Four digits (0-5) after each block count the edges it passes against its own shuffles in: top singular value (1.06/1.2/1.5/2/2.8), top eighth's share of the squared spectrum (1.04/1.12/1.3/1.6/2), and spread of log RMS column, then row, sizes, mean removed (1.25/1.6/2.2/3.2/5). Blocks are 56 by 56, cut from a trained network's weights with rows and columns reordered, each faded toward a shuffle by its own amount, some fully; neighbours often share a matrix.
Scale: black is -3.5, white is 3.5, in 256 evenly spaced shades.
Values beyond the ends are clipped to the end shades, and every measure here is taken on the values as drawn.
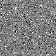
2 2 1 0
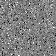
0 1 0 0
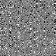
3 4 3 1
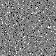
2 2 1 0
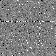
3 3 0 1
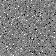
1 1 0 0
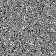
0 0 0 0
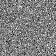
0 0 0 0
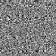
3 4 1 2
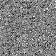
1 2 0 1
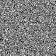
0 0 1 0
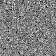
0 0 0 0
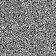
0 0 0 0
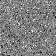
0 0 0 0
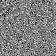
1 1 0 0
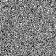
2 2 0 1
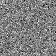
0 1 0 0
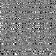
3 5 2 3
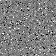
1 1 0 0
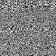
3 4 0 3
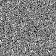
1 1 0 0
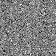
0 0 0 0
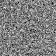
2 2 0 1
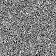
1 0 0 0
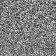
2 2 0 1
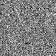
2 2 0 1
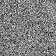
1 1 0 0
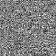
3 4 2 2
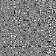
3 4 2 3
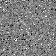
1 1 0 0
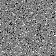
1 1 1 0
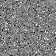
0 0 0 0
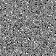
1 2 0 0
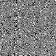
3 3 2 1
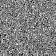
1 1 0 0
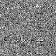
3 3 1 2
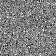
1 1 0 0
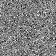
1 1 0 0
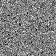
1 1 0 0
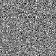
3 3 1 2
